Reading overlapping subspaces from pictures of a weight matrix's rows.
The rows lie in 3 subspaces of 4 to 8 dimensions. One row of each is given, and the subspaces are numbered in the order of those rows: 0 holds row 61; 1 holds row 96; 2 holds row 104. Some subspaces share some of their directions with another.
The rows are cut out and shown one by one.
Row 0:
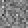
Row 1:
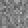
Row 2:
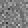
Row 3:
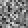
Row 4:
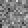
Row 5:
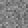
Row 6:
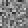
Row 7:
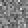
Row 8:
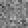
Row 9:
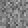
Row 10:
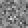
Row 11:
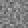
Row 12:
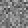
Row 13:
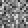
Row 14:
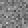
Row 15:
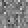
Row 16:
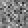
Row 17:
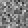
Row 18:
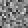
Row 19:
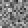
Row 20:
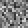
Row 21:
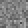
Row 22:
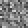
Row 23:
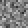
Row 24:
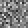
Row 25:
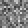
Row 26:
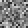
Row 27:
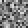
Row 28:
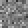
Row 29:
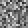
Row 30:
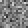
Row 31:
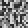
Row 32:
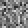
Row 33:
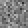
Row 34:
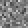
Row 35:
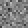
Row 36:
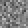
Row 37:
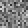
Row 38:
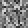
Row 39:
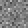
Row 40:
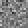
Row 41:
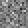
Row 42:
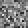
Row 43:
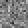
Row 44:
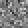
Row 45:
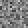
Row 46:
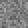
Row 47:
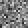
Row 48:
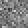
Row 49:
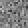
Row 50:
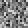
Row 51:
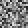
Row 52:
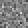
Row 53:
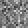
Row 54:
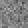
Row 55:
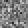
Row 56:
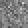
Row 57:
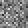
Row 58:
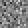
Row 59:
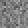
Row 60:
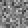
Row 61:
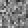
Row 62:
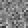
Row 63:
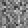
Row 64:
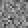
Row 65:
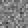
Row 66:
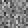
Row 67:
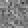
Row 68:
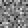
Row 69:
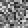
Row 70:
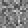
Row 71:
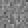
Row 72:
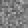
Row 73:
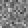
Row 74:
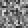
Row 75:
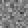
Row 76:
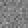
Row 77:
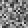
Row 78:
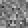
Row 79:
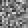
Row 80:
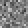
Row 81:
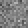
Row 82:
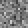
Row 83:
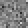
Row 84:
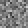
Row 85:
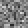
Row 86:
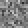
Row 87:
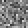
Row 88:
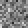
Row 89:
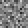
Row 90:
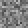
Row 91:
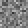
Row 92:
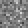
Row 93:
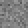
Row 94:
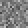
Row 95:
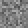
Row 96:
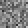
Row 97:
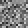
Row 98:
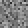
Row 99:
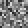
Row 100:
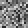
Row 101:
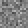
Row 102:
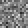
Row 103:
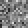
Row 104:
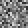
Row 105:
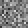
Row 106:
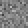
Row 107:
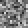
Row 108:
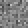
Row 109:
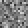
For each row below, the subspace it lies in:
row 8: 1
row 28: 0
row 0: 1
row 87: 1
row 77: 2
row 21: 1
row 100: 2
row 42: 1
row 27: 2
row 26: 2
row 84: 2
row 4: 0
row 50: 1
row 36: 0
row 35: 2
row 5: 2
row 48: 1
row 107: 1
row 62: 1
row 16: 0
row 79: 0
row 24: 1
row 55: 0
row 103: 0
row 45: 1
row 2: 1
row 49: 1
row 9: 1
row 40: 0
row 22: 1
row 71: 1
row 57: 1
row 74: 0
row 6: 0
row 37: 1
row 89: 2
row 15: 1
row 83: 1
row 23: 2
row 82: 1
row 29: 2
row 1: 0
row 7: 1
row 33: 0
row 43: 0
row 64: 1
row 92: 1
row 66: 1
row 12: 2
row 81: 1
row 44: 0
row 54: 0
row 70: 0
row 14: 2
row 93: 1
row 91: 0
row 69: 1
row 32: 1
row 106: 1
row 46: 1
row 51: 2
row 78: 1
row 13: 1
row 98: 2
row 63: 2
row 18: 0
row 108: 1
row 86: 0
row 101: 0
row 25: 2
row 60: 2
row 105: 1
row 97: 1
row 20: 1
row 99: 0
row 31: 1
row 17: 0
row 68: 2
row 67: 0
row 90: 0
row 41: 0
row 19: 2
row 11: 1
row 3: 0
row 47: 2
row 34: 0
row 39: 2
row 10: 1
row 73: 0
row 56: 0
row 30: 2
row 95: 0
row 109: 2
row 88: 0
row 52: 1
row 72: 0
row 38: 0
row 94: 1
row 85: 1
